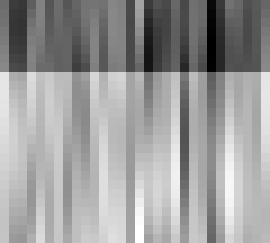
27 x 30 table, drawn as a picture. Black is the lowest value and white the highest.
Average level on the scale: 60%. Ninth with the lowest average: top right. Seam: horizontal, 30% of the way down, the bottom part higher.
